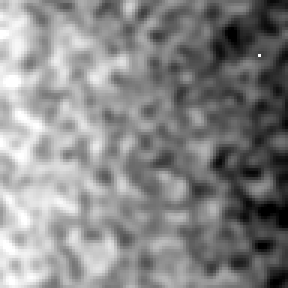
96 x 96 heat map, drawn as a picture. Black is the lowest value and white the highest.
Grain: blotchy. Slope: up to the left. Stripes: none. Lone odd cells: 1, higher than its neighbours.
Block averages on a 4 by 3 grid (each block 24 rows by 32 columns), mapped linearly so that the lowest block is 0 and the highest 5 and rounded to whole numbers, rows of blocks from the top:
4 2 0 | 5 2 0 | 5 3 0 | 5 3 1
